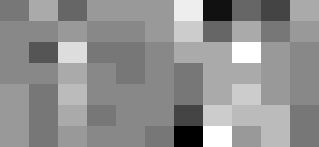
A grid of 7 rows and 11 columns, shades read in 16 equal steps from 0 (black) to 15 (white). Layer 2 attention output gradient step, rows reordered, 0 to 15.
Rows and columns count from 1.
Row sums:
85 94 100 93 97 94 90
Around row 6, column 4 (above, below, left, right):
8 8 10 8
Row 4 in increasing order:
7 7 8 8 8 8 8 9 10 10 10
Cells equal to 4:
2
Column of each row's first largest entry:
7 7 9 3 9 8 8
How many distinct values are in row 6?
7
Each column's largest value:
9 10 13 9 9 9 14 15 15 11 10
